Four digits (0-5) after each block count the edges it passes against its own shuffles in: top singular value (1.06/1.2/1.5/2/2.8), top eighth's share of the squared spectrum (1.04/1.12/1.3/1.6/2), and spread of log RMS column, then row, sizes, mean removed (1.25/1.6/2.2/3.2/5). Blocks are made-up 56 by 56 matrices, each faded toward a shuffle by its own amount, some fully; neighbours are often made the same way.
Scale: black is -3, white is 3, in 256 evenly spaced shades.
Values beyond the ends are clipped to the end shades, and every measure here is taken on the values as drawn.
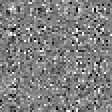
4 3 2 2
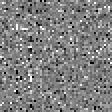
3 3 2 0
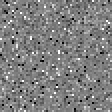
0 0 0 0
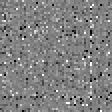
2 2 1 1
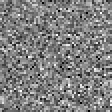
3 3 1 1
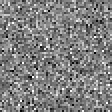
2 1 0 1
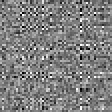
4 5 3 3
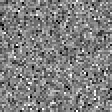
0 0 0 0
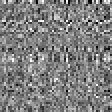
4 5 3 3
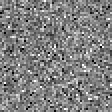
1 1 0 0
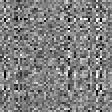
4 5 3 2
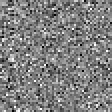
3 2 1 1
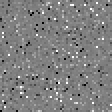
0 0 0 0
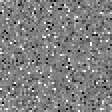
0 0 0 0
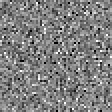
2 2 1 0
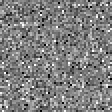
0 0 0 0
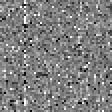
2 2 1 0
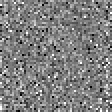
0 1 2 0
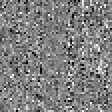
1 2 3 0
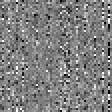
2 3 4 0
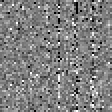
2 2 3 0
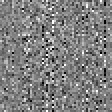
2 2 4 0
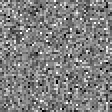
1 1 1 0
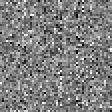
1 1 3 0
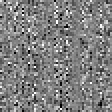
1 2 4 0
